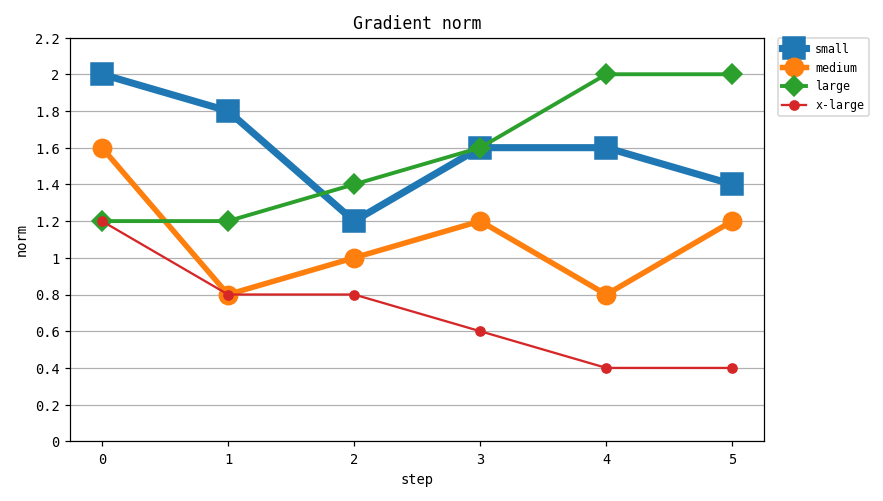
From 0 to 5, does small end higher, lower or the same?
lower
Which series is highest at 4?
large
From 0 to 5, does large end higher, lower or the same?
higher
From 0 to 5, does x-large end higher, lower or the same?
lower
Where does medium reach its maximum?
0
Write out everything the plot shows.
Title: Gradient norm
x-axis: step, ticks 0 1 2 3 4 5
y-axis: norm, ticks 0 0.2 0.4 0.6 0.8 1 1.2 1.4 1.6 1.8 2 2.2
Legend: small, medium, large, x-large
Values:
small: 2 1.8 1.2 1.6 1.6 1.4
medium: 1.6 0.8 1 1.2 0.8 1.2
large: 1.2 1.2 1.4 1.6 2 2
x-large: 1.2 0.8 0.8 0.6 0.4 0.4
